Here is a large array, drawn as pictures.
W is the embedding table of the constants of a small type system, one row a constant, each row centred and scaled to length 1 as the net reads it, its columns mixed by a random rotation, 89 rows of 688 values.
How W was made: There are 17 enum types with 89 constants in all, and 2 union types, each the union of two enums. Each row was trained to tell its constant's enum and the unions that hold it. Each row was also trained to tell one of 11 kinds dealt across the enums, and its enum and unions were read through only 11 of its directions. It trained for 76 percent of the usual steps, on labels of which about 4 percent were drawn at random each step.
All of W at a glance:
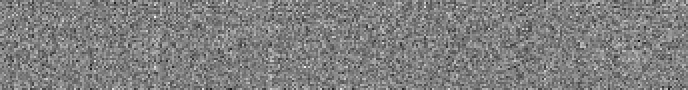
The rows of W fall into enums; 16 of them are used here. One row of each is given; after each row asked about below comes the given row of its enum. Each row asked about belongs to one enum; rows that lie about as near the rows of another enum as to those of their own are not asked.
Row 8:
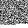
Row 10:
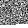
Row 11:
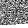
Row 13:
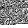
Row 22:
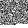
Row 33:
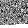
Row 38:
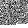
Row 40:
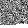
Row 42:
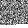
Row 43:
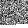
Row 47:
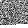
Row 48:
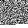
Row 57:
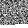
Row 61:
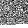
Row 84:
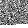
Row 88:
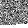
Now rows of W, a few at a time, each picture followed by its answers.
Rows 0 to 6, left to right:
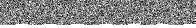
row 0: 88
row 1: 42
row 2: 8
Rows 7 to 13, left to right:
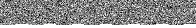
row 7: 13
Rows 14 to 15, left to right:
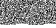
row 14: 38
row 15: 8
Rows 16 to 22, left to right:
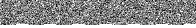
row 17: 84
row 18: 11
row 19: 84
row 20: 61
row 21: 47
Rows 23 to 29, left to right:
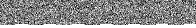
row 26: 8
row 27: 42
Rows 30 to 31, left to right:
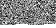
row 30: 8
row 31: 13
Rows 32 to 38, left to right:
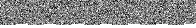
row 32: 10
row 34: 8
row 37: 38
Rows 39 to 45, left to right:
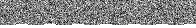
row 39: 47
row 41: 57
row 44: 84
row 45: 47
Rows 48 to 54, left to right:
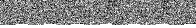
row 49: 88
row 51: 38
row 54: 42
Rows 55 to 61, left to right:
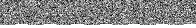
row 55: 57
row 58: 47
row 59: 42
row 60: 61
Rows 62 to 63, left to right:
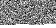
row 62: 13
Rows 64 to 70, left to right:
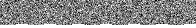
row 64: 57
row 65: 88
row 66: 33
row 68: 38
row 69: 57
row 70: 43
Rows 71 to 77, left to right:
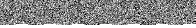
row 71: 48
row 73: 61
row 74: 10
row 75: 88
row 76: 57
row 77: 88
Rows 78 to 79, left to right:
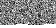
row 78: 10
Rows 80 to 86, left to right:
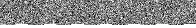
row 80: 61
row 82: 13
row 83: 48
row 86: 13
